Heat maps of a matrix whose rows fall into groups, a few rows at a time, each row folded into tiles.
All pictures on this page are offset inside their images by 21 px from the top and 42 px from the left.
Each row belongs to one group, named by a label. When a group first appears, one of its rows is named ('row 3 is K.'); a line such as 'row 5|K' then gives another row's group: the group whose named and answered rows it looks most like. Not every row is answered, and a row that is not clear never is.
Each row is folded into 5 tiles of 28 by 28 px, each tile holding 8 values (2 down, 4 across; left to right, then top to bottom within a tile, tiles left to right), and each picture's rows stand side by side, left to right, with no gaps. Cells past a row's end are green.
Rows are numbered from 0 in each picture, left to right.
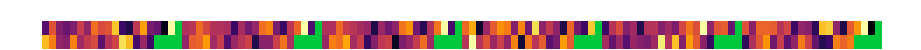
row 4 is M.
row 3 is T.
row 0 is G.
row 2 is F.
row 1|F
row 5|F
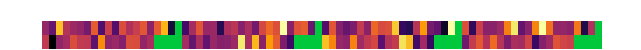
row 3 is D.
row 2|G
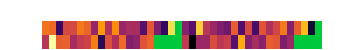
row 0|T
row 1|M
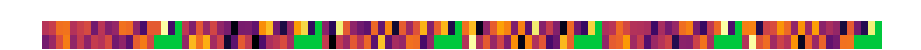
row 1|F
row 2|M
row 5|T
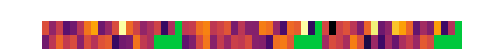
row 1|F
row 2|D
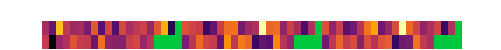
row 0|M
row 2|D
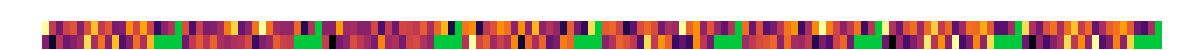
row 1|D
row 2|M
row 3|T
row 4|D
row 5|D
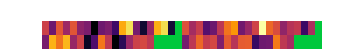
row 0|F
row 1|D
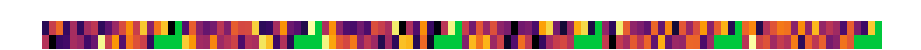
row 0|M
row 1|G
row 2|G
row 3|F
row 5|T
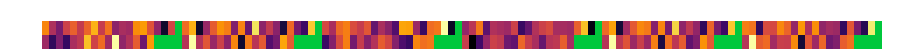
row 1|T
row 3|M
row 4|T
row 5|T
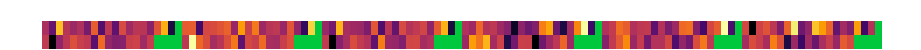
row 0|M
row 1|T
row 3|F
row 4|F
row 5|D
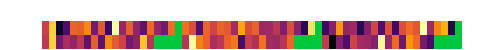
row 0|T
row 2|M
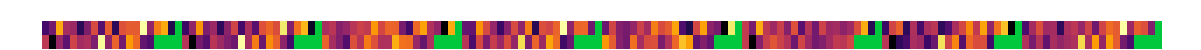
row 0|M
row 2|G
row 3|M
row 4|G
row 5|M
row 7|M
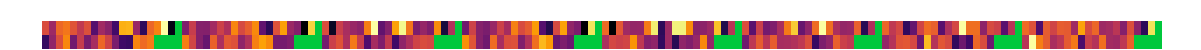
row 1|G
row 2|D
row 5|D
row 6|D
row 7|T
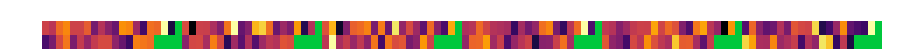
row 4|G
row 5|G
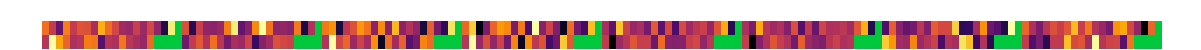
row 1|D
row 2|T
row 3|T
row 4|M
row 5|M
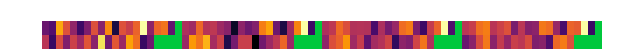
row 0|M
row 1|F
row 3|F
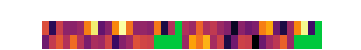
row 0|D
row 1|F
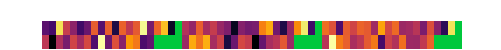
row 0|M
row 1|F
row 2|T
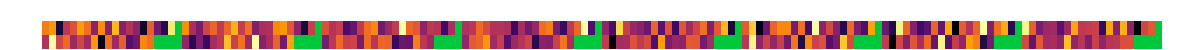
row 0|T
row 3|F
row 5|T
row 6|M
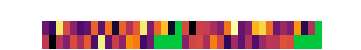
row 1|D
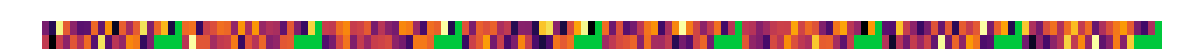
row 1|T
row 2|F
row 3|F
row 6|M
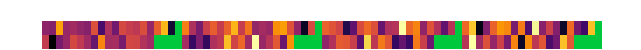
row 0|M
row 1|G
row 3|T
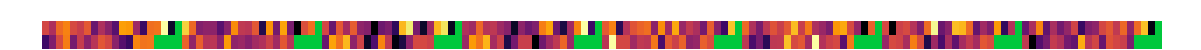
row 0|F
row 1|G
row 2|F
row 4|T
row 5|G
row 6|D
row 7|M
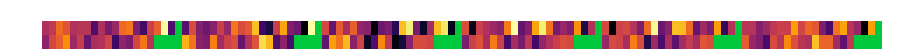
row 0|F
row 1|G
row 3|D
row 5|G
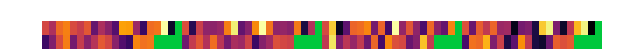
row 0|F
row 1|D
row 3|F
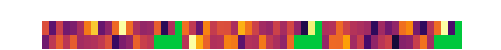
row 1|T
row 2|F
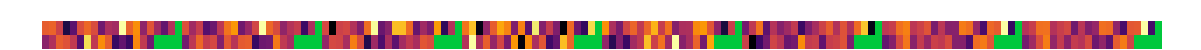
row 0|D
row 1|D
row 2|D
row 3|T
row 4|G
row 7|F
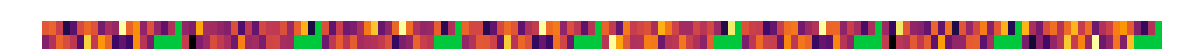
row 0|D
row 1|M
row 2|D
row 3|D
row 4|T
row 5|D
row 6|M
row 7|G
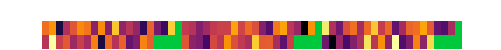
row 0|T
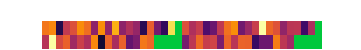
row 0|T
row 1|D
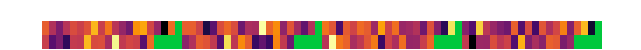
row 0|G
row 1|D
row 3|M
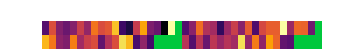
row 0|G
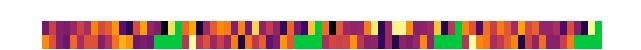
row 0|G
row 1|T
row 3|T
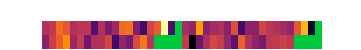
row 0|F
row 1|M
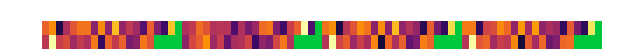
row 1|F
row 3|T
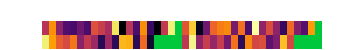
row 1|T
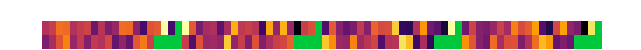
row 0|F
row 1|G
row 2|G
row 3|G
